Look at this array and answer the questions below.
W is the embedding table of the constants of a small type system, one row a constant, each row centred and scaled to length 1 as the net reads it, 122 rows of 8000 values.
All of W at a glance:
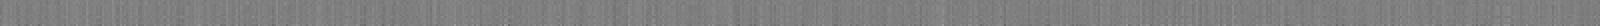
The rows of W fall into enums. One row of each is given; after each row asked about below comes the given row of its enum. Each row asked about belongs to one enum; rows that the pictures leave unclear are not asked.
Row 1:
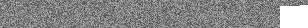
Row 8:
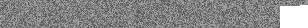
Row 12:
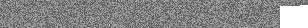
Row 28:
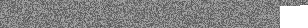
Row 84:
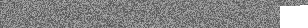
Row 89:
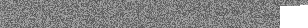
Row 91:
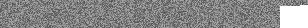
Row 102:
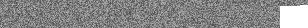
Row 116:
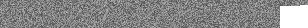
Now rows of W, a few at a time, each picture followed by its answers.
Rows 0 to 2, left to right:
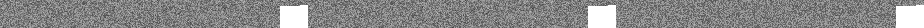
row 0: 1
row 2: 89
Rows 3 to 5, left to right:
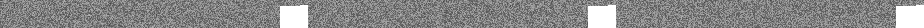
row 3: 84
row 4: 8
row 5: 89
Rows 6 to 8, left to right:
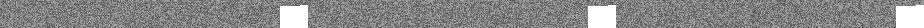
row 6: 12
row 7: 28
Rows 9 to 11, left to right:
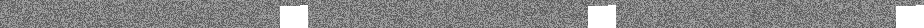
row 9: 28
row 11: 8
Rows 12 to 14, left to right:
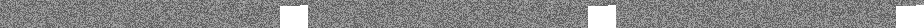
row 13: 12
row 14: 89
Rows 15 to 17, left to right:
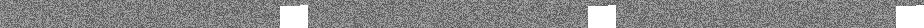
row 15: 89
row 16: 12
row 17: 28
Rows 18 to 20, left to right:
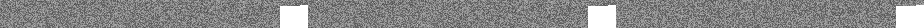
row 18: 12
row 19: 12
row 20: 89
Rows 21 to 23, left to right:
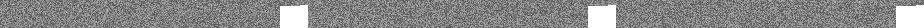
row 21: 116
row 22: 89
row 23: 12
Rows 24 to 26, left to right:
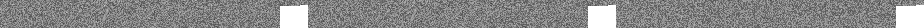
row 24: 116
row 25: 116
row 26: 89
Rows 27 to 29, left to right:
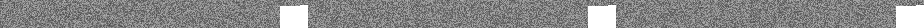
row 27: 84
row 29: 91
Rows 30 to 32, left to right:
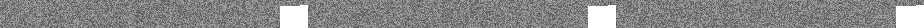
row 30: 8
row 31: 91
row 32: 28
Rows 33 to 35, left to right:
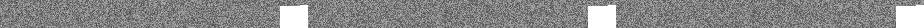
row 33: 102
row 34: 8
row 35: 8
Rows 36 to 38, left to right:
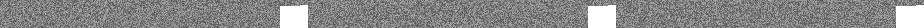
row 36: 116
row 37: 84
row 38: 28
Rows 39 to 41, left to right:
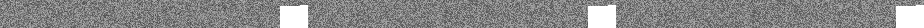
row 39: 1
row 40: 8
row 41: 8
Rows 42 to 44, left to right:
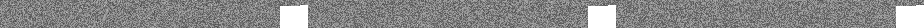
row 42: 116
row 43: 12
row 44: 28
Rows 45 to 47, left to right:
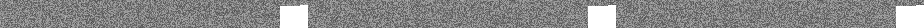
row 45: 89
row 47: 28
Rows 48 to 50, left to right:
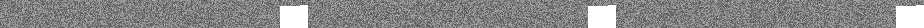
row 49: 84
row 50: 91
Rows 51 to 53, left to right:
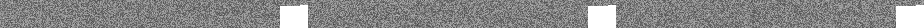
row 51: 89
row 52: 84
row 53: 8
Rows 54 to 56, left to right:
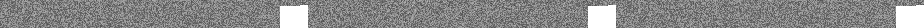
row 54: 28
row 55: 116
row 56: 28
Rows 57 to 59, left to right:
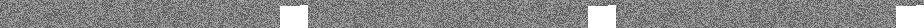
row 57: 91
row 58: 12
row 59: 91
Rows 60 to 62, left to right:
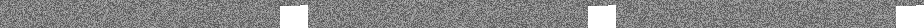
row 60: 116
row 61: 116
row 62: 28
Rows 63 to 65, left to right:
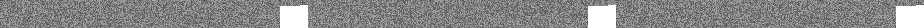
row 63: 28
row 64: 89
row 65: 28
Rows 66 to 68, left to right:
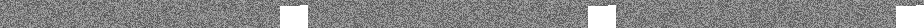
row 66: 1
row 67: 12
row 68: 91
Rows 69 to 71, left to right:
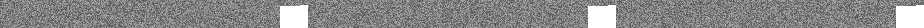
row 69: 84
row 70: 91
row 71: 12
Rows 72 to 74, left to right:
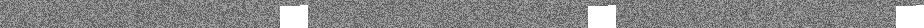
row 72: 8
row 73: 12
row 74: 102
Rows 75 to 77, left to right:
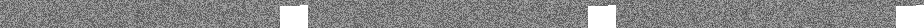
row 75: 8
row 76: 12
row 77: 102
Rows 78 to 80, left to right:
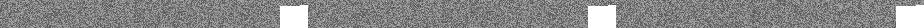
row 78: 91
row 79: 91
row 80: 8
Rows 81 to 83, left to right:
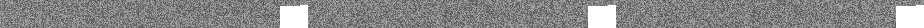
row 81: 89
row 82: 8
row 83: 8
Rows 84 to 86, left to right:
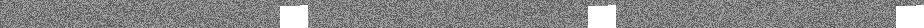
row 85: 89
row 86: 116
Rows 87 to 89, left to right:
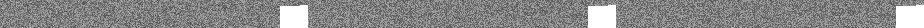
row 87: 1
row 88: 89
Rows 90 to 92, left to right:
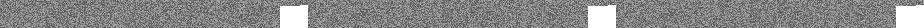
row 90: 12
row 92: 91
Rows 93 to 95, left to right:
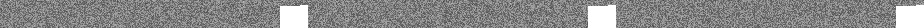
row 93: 12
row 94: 8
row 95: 89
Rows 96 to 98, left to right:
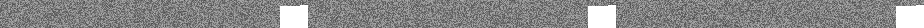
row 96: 91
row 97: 28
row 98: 84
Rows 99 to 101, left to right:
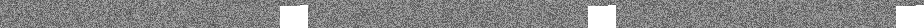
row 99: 102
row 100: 91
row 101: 1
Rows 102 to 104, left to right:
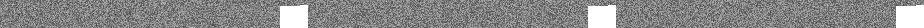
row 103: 91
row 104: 116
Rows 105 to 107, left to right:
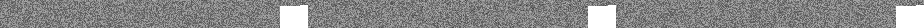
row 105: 28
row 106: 1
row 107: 91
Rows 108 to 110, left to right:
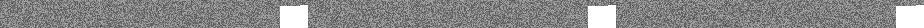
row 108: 28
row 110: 84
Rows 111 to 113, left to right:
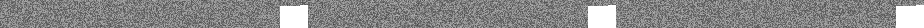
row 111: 28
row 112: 84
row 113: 89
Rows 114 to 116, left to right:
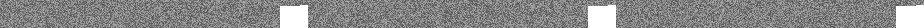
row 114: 12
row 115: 8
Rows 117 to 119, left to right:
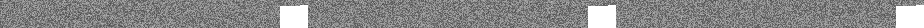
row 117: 84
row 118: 12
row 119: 89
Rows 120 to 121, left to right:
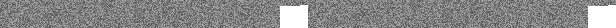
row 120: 91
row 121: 91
